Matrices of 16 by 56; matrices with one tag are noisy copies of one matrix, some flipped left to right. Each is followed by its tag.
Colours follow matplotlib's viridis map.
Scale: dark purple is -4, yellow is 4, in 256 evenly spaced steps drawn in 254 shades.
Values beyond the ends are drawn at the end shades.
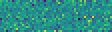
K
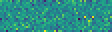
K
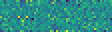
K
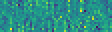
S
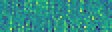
S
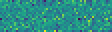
K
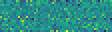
K
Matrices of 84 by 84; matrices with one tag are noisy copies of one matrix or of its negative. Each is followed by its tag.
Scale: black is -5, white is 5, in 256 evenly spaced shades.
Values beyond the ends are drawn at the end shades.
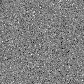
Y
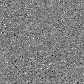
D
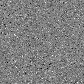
D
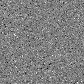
D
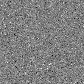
D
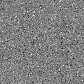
Y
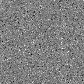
Y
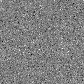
Y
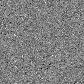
D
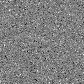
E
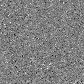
D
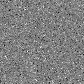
E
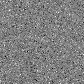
E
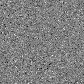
D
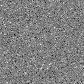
D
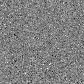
D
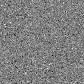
D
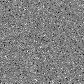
E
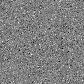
Y
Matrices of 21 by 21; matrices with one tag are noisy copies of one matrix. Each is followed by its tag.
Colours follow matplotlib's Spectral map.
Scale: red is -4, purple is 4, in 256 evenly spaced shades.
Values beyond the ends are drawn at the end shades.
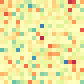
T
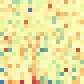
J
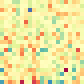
J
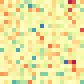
T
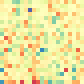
J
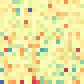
J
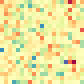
T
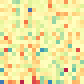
J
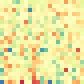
J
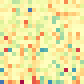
J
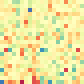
J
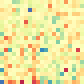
J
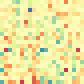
J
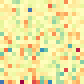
J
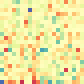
J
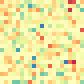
T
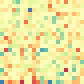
J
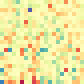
J
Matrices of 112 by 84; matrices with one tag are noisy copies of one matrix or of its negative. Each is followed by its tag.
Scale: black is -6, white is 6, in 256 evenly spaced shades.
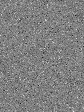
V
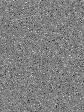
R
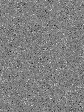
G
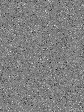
G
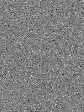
R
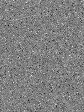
R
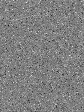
R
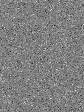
G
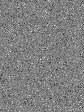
G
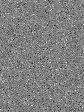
G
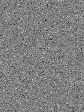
V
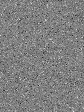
V
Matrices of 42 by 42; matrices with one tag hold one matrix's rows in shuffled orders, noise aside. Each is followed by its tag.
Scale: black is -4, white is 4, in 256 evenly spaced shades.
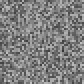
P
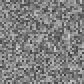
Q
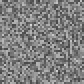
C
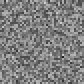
Q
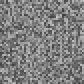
P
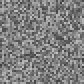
C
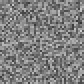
Q
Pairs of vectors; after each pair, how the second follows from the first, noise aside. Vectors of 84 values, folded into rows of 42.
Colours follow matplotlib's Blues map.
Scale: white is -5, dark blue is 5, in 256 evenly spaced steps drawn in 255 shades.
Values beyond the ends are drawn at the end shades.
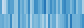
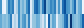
scaled up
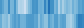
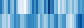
scaled up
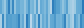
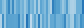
copied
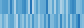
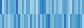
wrapped around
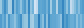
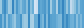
copied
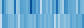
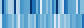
scaled up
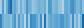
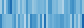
copied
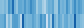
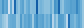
wrapped around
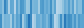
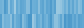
shrunk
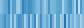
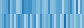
copied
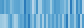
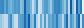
scaled up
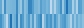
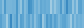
shrunk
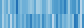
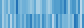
copied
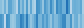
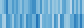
wrapped around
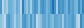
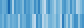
wrapped around
